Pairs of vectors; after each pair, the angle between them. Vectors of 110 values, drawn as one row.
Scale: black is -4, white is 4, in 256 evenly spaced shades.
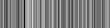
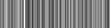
nearly opposite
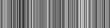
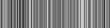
nearly parallel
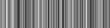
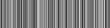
partly aligned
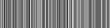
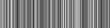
orthogonal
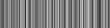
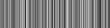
nearly parallel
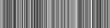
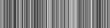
nearly parallel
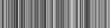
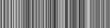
partly opposed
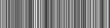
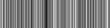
partly aligned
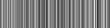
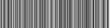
orthogonal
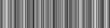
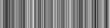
nearly opposite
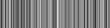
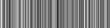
nearly opposite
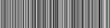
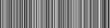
nearly opposite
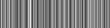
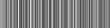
partly aligned
